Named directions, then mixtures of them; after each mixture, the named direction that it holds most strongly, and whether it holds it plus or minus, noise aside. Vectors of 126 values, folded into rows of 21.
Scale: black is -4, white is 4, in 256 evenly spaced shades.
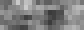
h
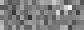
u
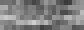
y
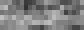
h, minus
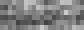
y, minus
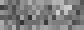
u, plus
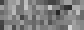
u, minus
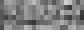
y, minus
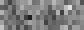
u, plus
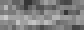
y, plus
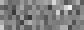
u, plus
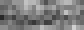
y, minus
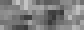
h, plus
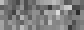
u, plus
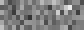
u, plus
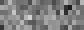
u, minus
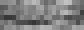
y, minus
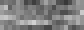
y, plus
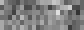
u, plus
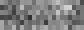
u, plus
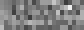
u, plus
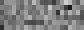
u, minus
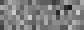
u, minus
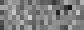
u, minus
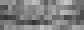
y, minus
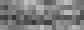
y, minus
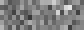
u, plus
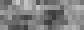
h, plus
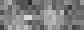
h, minus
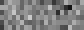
u, minus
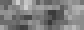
h, plus
